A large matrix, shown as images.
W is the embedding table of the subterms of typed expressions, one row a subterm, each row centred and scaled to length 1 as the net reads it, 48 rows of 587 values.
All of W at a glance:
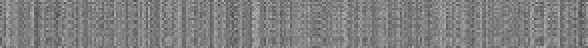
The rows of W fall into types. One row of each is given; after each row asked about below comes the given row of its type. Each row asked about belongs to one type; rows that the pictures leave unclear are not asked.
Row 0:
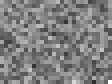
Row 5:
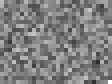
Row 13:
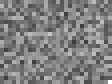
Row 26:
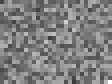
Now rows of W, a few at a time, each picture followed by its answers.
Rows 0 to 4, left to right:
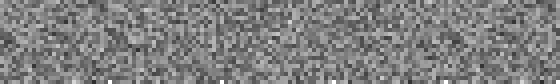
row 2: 26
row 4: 0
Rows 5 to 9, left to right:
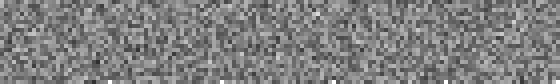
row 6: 0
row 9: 26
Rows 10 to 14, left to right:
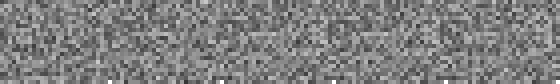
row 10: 0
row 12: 13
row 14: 13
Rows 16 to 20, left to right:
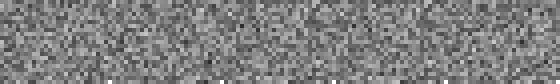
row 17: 5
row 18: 26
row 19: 26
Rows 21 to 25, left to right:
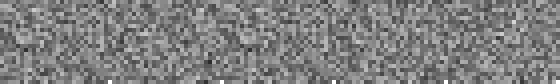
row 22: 5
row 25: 26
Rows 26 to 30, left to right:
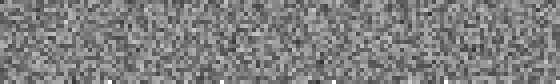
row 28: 5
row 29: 13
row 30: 0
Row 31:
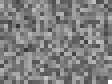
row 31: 13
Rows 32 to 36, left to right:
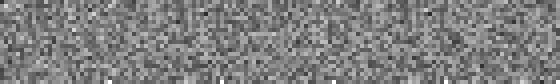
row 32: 26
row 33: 13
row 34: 13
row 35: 13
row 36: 0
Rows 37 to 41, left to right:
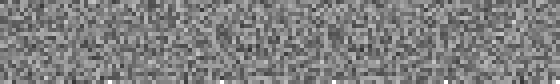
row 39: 0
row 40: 0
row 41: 26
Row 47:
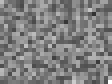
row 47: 13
